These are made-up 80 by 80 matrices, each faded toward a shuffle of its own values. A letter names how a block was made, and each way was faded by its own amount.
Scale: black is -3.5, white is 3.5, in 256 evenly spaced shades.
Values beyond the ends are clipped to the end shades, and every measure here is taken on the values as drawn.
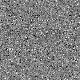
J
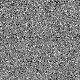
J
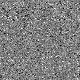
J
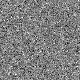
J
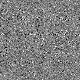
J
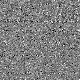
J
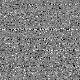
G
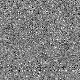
J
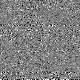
G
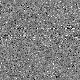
J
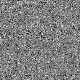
J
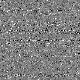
G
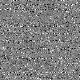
G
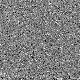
J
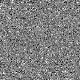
J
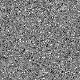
J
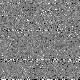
G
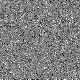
J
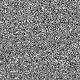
J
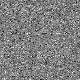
J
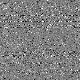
G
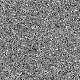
J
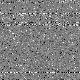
G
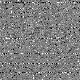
G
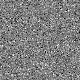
J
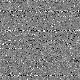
G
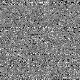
G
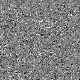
J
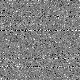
G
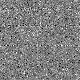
J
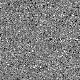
J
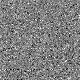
J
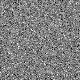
J
